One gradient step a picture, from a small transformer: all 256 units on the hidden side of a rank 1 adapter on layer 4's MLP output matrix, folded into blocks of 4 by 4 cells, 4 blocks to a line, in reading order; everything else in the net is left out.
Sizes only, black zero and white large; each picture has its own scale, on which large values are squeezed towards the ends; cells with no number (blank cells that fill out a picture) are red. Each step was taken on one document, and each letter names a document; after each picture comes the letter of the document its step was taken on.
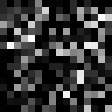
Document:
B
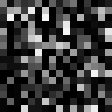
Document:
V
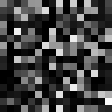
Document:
V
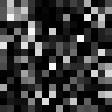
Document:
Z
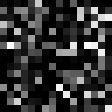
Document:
B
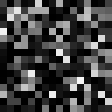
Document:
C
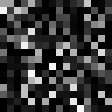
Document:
Z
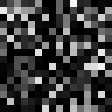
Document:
C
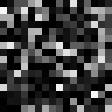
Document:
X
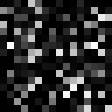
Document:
B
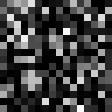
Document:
Z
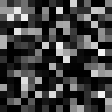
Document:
C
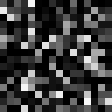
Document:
V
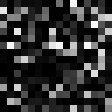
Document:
X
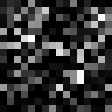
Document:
B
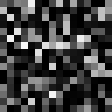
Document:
V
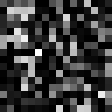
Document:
Z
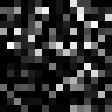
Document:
B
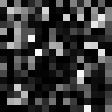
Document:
X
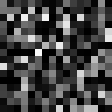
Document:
V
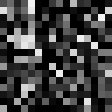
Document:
Z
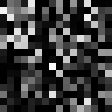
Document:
Z
